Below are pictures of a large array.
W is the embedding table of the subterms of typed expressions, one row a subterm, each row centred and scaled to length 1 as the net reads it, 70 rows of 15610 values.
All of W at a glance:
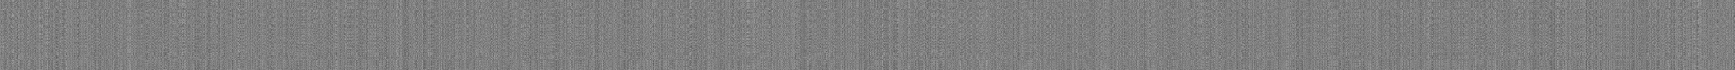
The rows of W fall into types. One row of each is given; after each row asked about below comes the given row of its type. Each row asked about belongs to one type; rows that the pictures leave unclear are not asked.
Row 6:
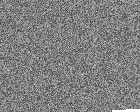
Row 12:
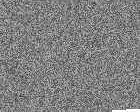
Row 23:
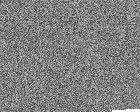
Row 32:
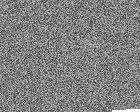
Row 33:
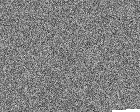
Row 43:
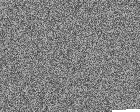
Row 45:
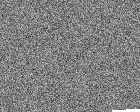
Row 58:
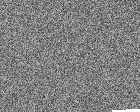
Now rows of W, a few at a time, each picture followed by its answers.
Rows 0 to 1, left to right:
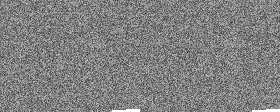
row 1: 6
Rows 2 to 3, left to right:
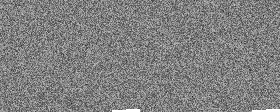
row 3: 58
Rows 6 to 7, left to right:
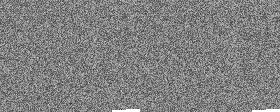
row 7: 6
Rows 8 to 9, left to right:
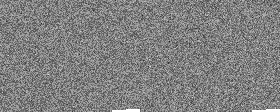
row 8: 32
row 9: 43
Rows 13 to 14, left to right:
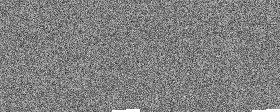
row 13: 45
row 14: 23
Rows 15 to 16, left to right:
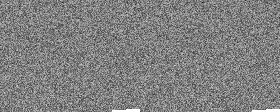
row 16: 58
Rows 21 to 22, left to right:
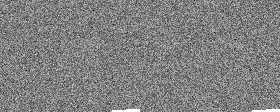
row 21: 32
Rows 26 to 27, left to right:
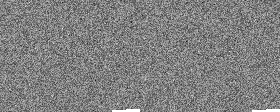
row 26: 33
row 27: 58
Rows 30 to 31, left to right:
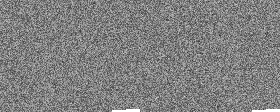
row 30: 12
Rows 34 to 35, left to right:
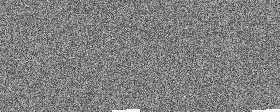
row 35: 23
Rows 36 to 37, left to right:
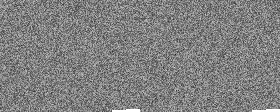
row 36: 32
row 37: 12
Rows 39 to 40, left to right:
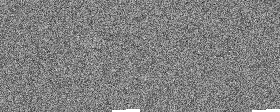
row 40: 58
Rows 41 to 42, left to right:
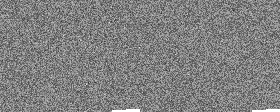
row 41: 12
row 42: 32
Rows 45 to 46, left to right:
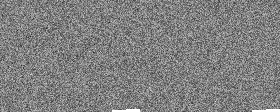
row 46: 43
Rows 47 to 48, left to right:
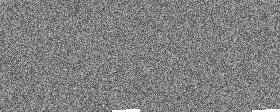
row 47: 43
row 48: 6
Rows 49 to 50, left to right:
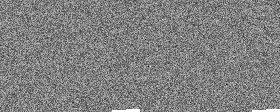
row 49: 58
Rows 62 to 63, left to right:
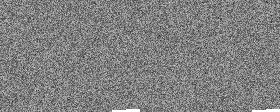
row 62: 12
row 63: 23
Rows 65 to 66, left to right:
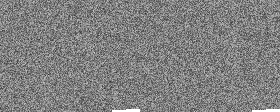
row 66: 6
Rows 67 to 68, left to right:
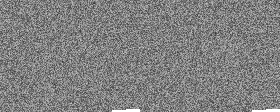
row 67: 12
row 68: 32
